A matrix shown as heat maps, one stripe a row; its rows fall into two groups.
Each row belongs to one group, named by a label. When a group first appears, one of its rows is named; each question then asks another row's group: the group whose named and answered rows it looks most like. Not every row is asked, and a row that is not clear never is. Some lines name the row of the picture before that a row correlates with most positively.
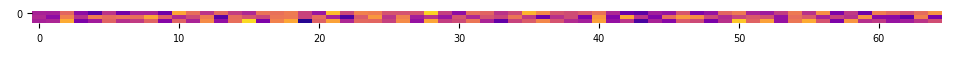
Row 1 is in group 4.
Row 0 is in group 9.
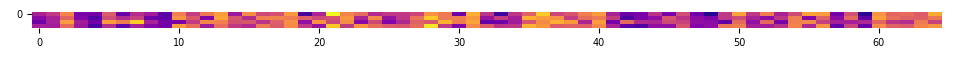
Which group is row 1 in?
9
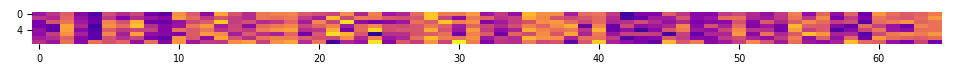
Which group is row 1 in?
9
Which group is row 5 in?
9
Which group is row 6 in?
9
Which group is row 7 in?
4
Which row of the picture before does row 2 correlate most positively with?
2
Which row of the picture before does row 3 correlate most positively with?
2
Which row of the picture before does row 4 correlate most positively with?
3
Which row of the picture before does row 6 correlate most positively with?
1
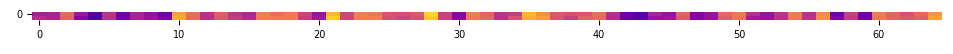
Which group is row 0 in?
9
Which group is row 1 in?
9
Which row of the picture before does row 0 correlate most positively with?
1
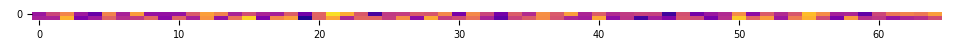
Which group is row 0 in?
9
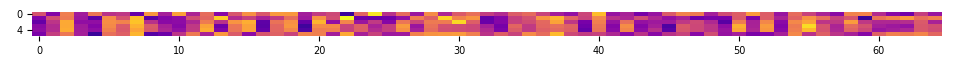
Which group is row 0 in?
4
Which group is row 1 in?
9
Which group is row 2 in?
4
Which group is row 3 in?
4
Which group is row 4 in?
4
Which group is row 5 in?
9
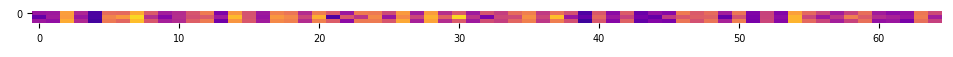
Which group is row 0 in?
4
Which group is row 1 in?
4
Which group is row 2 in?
4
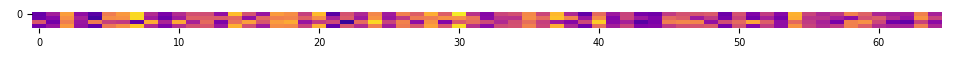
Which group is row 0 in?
4
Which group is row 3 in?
4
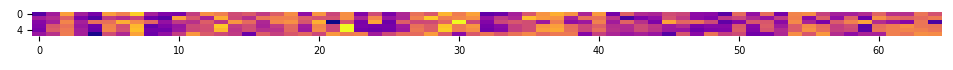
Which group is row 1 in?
9
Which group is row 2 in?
4
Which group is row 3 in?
9
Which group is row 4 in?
9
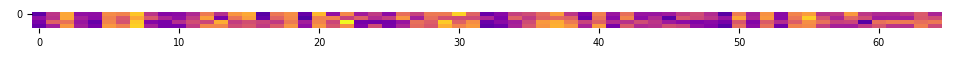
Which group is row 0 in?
4
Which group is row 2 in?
9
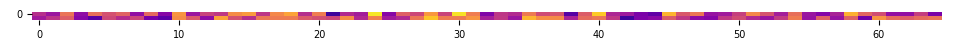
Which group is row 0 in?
4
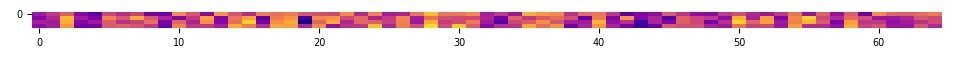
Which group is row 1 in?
4
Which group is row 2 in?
4
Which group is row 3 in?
4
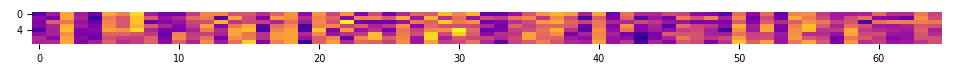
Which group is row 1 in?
4
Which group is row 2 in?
9
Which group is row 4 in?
4
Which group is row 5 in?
4
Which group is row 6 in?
4
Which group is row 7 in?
4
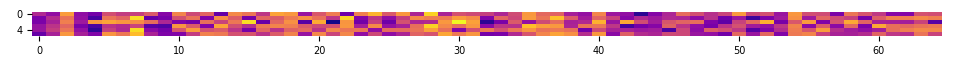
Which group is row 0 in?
4
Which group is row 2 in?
4
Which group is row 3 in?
9
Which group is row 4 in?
9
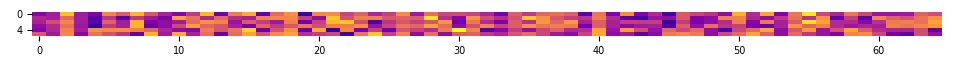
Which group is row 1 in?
9
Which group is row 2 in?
9
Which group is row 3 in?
9
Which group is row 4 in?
4
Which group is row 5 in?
4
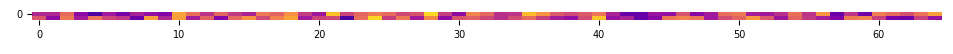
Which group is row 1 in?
4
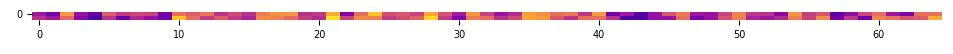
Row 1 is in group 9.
